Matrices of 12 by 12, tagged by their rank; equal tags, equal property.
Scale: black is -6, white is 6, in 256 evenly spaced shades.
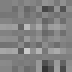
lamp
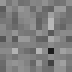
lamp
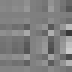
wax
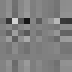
wax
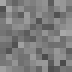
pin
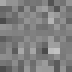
lamp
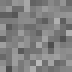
pin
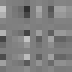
wax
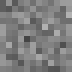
pin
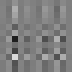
wax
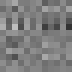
lamp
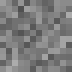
pin
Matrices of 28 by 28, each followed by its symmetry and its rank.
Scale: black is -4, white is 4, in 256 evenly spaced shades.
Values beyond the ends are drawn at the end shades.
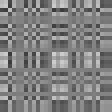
symmetric, rank one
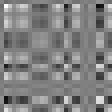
symmetric, rank one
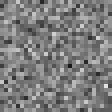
neither, full rank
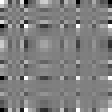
symmetric, rank one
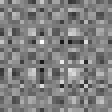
symmetric, rank two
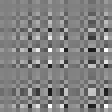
symmetric, rank one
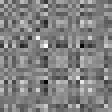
symmetric, rank three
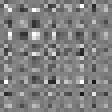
symmetric, rank two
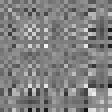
symmetric, rank three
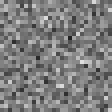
neither, full rank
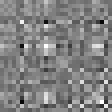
symmetric, rank three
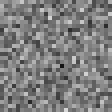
neither, full rank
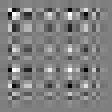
symmetric, rank one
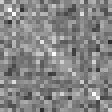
symmetric, rank five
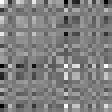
symmetric, rank two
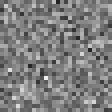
neither, full rank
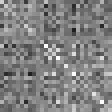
symmetric, rank five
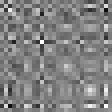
symmetric, rank three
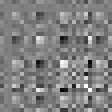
symmetric, rank two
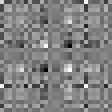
symmetric, rank two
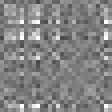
symmetric, rank three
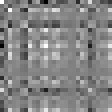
symmetric, rank two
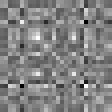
symmetric, rank three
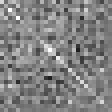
symmetric, rank five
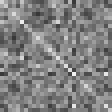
symmetric, rank five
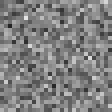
neither, full rank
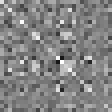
symmetric, rank five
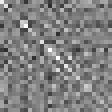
symmetric, rank five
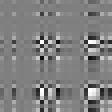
symmetric, rank one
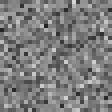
neither, full rank
